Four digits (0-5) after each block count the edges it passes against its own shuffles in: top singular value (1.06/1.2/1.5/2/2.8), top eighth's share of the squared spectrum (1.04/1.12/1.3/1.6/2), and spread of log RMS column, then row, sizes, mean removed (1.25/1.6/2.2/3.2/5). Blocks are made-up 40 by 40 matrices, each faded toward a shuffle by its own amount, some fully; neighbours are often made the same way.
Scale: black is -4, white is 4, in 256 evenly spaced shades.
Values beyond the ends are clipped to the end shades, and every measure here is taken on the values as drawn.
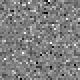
0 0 0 0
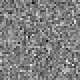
0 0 0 0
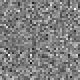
3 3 2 1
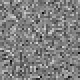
0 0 0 0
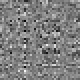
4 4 3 1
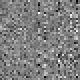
3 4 3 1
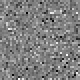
2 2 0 0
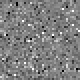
2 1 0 0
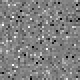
0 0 0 0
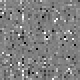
3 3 1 1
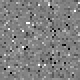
1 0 0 0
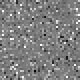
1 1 0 0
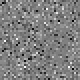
2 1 0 0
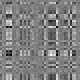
5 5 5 4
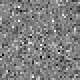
0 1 0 0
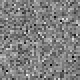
1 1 0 0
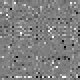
3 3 0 2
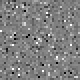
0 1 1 0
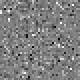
2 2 1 0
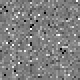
2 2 0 0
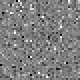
2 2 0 0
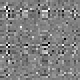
4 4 2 3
